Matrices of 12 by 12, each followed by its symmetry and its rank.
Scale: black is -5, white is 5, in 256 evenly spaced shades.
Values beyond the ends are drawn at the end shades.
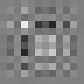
symmetric, rank one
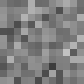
antisymmetric, full rank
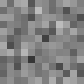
neither, full rank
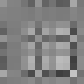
symmetric, rank one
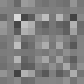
symmetric, rank two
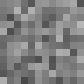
antisymmetric, full rank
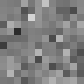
antisymmetric, full rank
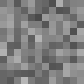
neither, full rank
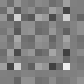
symmetric, rank two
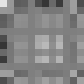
symmetric, rank two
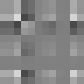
symmetric, rank one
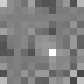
symmetric, rank two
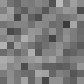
neither, full rank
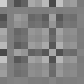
symmetric, rank one
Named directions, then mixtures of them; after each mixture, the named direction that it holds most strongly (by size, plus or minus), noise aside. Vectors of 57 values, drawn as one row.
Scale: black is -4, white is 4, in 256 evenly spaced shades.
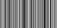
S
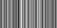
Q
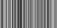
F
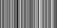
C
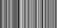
Q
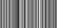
Q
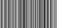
S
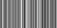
Q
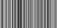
F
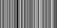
C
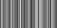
C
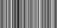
F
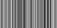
F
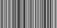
F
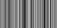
S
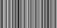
F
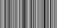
S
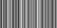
Q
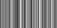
C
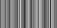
S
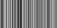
F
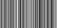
C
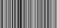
F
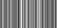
Q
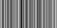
Q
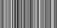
C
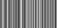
Q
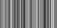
S
